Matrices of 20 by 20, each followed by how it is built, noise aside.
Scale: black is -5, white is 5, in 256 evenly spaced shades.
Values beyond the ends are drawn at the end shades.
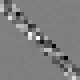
banded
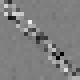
banded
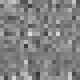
low rank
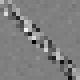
banded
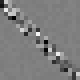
banded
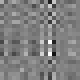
low rank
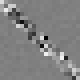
banded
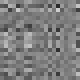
low rank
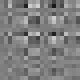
low rank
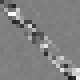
banded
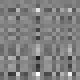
low rank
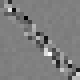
banded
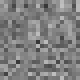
low rank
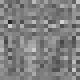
low rank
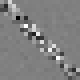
banded
